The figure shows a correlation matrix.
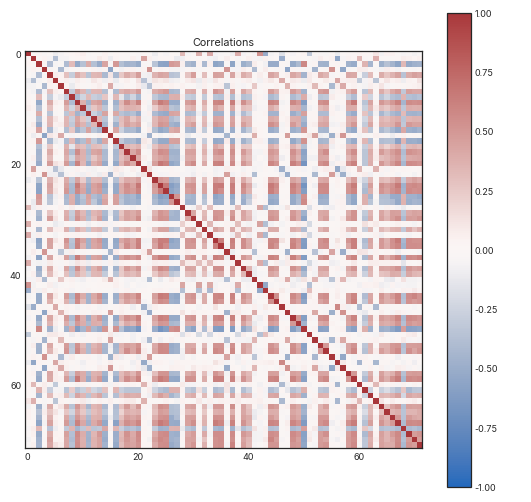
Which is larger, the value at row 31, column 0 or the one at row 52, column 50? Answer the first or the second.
the first
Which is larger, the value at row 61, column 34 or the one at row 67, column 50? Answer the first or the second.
the first
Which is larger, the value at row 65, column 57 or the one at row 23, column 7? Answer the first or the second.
the second
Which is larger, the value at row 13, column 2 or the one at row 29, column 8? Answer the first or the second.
the second
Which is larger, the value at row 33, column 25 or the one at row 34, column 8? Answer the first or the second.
the first
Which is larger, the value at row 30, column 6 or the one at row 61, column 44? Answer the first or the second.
the first
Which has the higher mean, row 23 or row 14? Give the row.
23
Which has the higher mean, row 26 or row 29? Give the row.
29
